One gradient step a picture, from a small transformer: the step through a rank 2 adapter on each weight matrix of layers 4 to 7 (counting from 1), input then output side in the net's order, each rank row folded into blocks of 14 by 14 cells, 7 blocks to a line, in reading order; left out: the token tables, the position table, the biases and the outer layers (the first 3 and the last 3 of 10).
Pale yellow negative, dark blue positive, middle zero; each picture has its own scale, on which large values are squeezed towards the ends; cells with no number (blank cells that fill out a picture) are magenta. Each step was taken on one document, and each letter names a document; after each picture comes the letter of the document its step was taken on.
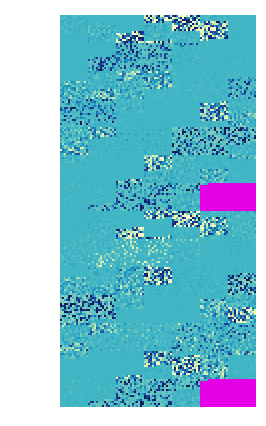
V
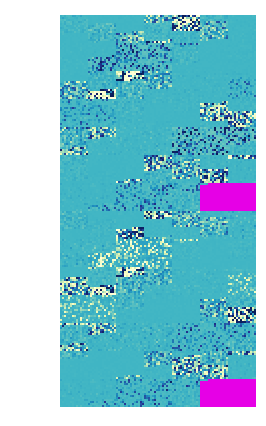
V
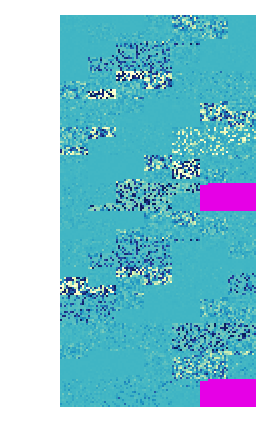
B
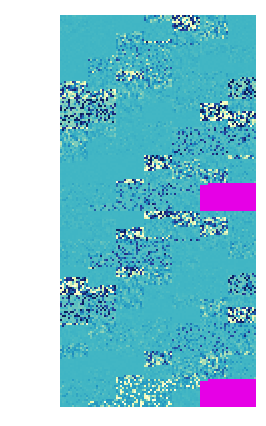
B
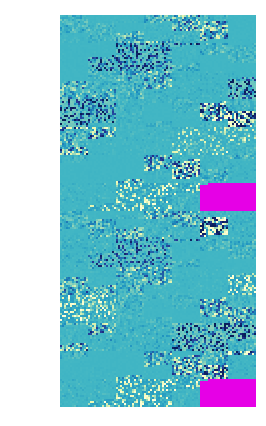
B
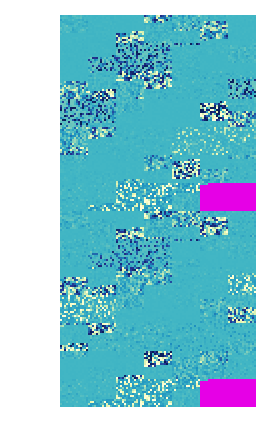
B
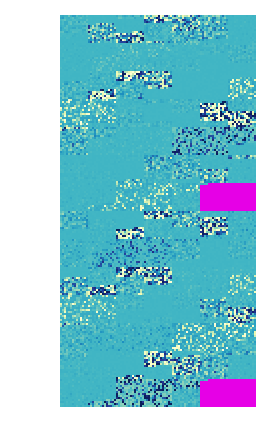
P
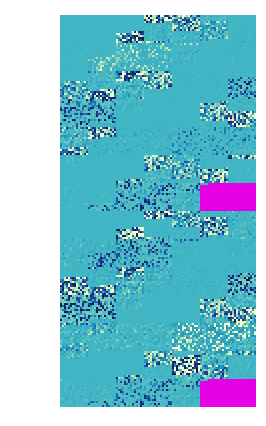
V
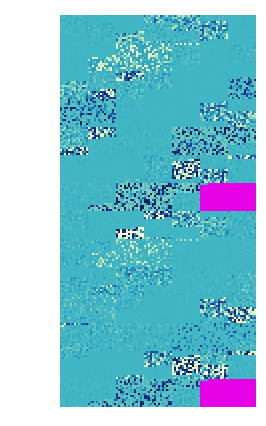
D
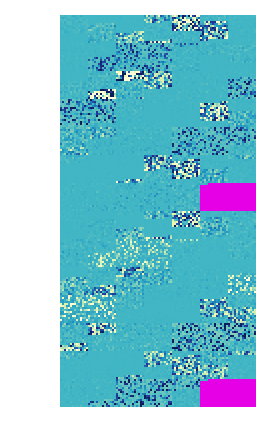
V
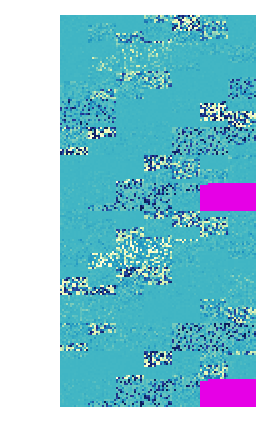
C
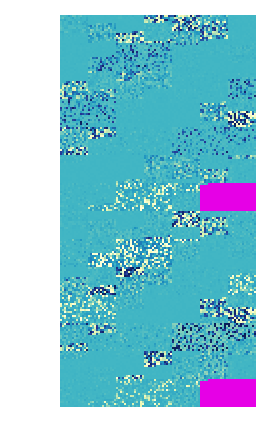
C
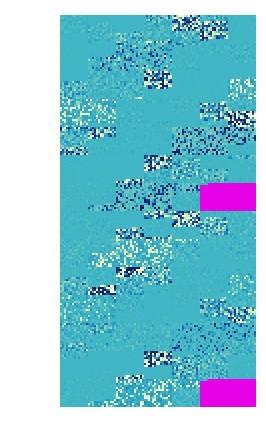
C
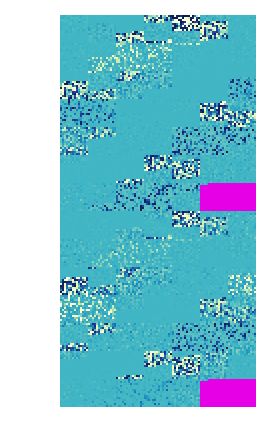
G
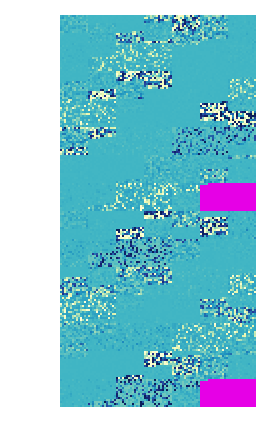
P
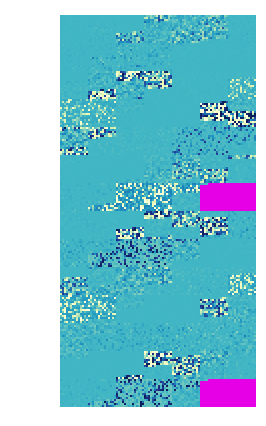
P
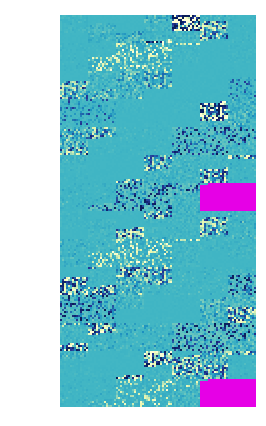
G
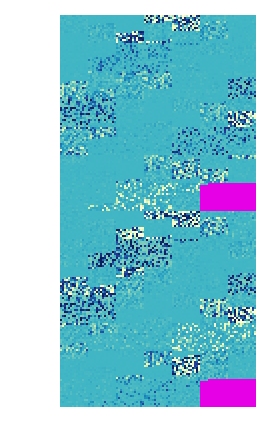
V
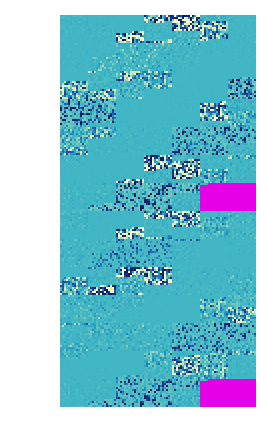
G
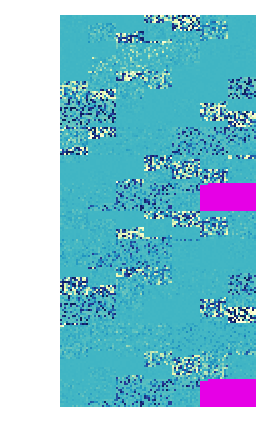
D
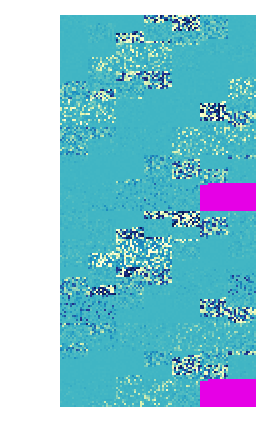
C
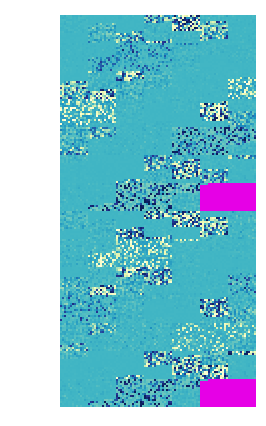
V
